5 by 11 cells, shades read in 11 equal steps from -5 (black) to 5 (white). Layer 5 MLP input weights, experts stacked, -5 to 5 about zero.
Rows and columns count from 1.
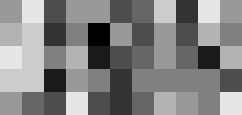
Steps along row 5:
down down up down down up up down down up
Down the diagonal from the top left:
1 3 0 1 -2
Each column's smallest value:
1 -1 -4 0 -5 -3 -2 0 -3 -4 -2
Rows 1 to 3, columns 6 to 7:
-2 -1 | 1 -2 | -2 -1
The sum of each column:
11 12 -11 8 -10 -9 -5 7 -5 2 5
